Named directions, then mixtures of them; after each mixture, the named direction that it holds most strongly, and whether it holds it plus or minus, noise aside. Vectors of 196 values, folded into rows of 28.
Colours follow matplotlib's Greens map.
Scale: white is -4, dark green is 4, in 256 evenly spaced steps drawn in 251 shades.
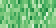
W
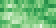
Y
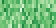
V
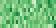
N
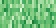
V, plus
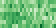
Y, minus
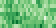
Y, minus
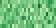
W, minus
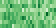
W, minus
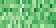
V, plus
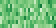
N, plus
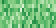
V, plus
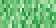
V, plus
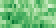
Y, minus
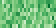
V, minus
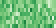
N, minus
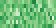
N, minus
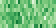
W, plus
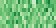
N, plus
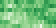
Y, plus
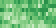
Y, plus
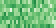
N, minus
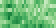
Y, minus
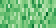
W, minus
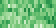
Y, plus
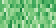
V, minus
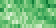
Y, plus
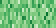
W, minus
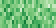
V, plus
